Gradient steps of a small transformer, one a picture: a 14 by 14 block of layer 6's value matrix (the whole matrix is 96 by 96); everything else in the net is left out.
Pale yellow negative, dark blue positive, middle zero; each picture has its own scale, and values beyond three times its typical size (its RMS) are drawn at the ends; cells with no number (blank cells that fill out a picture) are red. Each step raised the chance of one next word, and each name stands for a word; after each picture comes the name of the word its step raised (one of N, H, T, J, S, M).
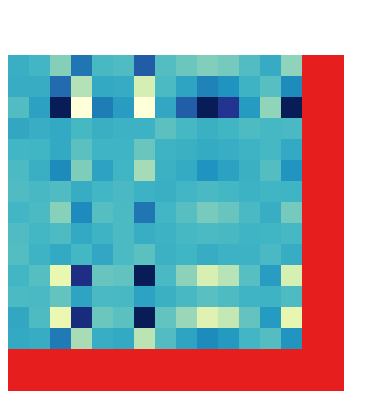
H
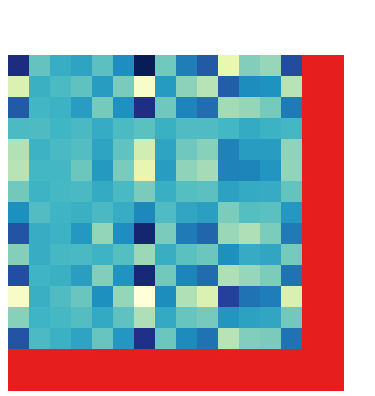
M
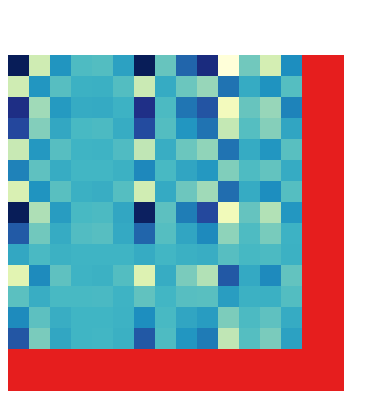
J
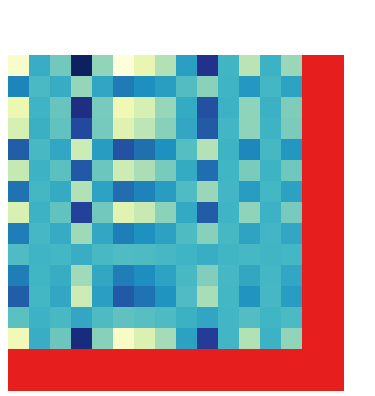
J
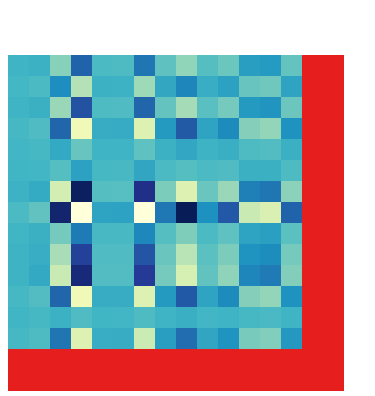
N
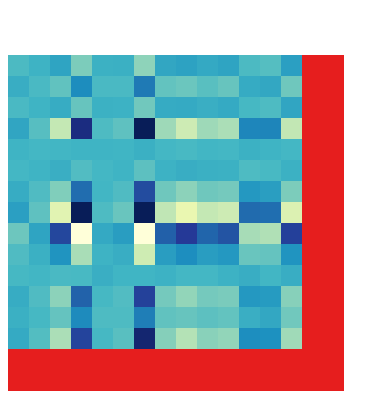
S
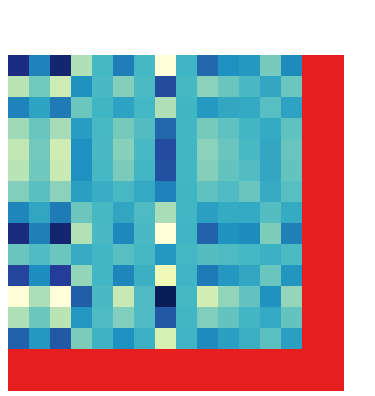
M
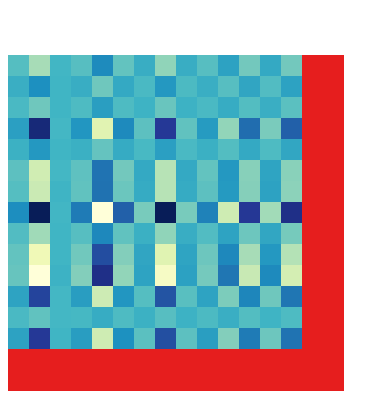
N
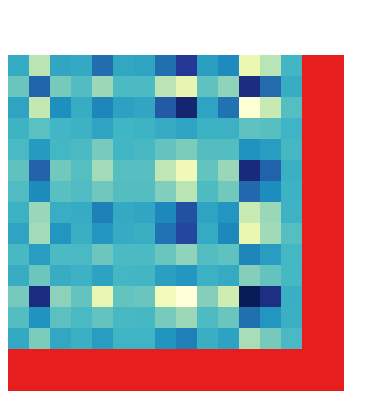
M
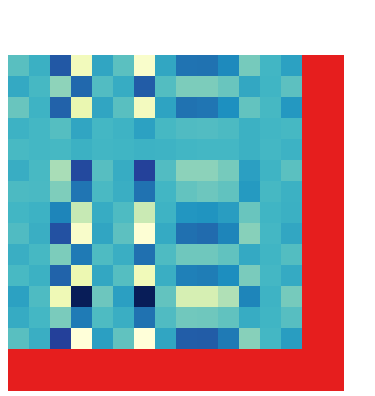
M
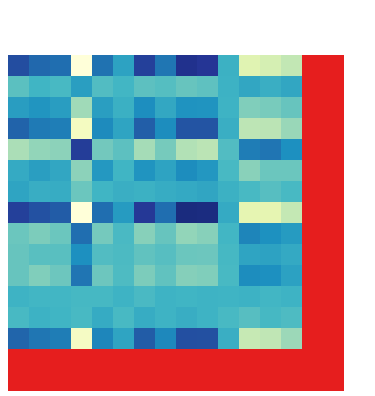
J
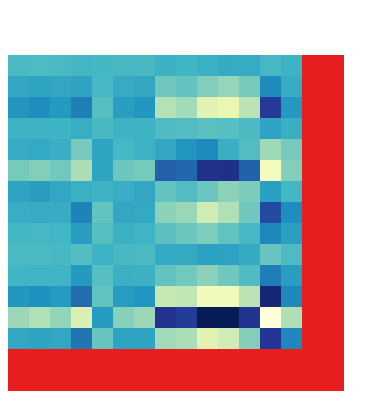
S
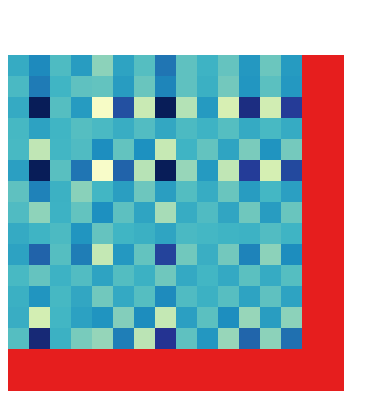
H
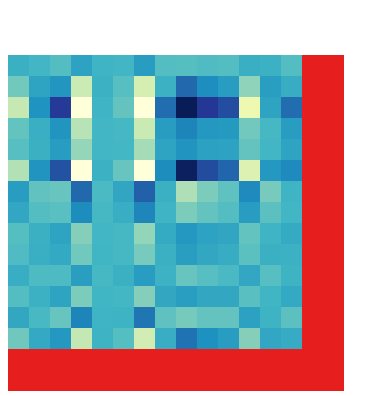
H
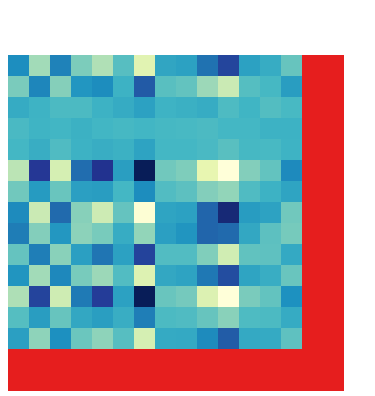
M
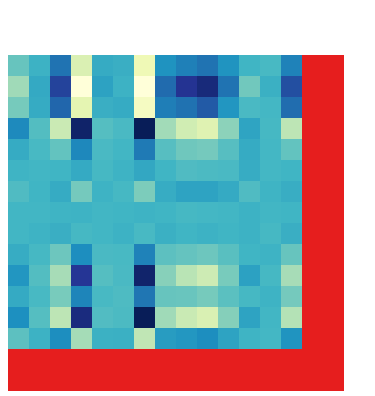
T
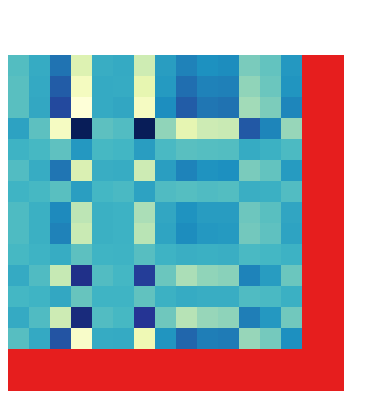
T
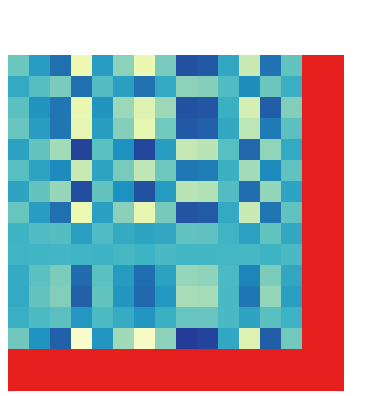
J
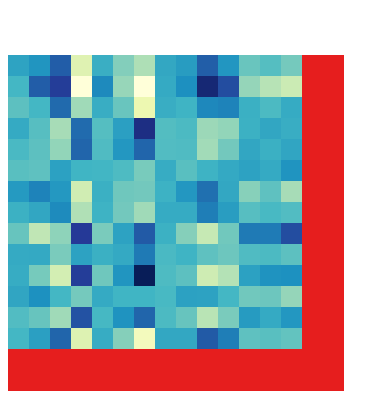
T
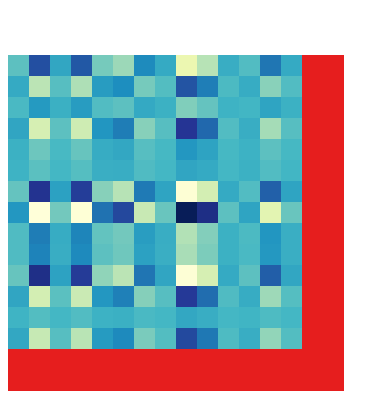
N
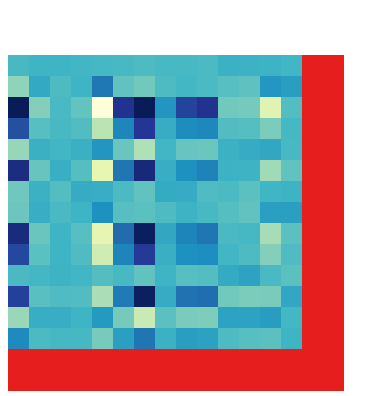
H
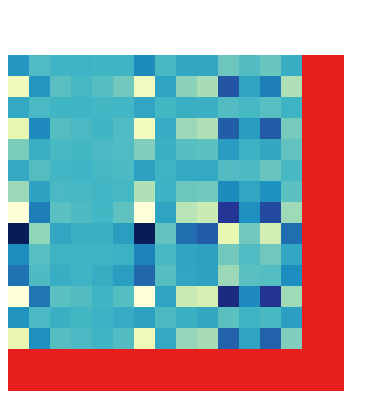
S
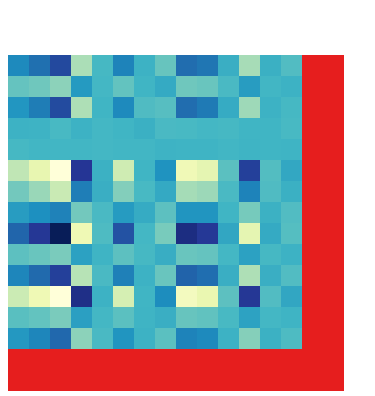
M
